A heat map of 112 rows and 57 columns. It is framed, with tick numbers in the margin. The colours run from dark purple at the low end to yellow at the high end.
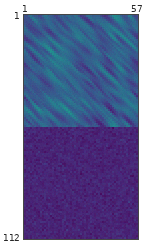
The table splits into 2 rows of 1 panel. Panel 1,1: low, slanting down to the right. Panel 2,1: very low, fine-grained, faint in contrast.
